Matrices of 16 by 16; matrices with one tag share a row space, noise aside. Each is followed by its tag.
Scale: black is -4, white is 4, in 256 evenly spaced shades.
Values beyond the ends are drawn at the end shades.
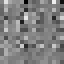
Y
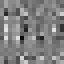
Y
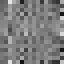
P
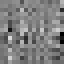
P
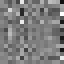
P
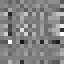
P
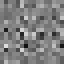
Y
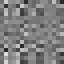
Y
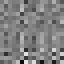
Y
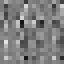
Y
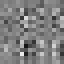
Y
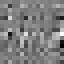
P
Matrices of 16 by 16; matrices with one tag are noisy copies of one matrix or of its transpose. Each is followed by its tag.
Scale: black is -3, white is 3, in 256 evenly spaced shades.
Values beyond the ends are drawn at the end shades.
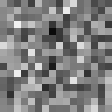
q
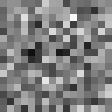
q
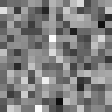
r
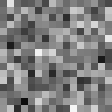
r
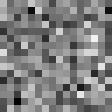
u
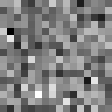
u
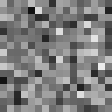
u
